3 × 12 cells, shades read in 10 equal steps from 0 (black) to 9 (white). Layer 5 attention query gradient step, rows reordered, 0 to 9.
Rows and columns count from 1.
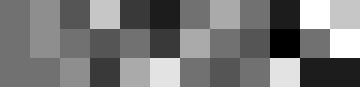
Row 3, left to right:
4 4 5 2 6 8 4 3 4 8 1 1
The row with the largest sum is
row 1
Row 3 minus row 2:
0 -1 1 -1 2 6 -2 -1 1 8 -3 -8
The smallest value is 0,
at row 2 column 10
